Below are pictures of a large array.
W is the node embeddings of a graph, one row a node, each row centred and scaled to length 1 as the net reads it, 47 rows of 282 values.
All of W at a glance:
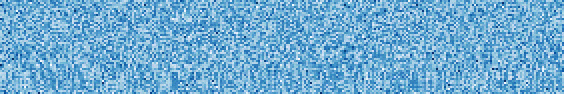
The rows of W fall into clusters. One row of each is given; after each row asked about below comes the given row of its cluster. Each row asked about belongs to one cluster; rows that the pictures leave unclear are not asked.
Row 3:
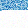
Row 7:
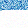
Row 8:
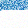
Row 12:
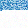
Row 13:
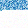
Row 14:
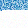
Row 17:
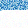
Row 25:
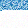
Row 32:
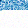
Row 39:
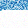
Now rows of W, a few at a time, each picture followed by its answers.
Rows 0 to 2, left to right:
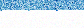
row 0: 14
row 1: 3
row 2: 25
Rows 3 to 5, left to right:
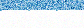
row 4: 13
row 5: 17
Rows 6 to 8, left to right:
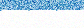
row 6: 7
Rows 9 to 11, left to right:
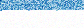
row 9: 32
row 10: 8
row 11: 13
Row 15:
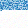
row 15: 12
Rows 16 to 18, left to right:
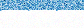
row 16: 3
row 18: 39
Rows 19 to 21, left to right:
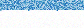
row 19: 8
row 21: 12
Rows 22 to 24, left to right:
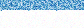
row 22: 25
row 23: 32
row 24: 3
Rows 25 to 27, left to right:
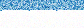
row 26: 14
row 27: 7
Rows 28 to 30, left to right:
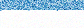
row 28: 7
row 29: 14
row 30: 12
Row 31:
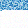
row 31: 25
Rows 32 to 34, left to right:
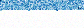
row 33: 32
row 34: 13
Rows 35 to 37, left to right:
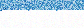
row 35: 32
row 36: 39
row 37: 39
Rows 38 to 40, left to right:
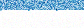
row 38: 14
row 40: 3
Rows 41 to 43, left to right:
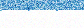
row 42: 39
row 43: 3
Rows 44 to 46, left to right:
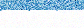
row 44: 39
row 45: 12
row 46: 17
